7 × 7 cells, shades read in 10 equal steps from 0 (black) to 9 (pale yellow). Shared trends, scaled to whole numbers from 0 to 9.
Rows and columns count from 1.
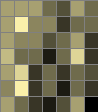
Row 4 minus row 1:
1 -2 -2 -3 1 2 -2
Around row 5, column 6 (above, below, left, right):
8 4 2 3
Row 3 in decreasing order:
6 6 5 5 4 3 2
